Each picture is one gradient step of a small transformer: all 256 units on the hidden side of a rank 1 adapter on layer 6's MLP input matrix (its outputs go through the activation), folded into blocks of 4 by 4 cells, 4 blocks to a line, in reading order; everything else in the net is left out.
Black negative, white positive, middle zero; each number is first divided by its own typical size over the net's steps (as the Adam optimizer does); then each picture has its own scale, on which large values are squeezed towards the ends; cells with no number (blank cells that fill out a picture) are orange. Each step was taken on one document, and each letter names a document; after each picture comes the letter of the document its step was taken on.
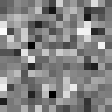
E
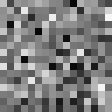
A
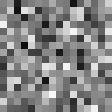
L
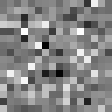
E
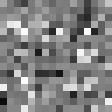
E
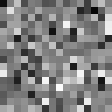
A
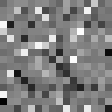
E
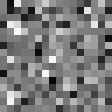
L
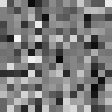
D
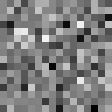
A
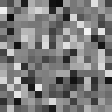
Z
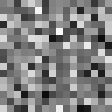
L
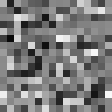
D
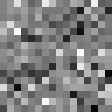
A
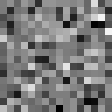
A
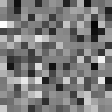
A
